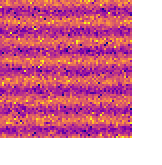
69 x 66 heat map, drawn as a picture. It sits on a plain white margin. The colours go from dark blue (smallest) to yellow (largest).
Stripes: horizontal, repeating 7 times. Average level on the scale: 50%. Histogram: bell-shaped. Seam: none. Odd rows or columns: none.
